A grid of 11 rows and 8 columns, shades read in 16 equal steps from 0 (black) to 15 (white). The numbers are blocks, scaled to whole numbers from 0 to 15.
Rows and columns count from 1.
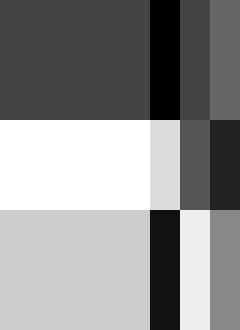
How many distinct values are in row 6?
4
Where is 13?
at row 5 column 6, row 6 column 6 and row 7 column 6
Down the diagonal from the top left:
4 4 4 4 15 13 5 8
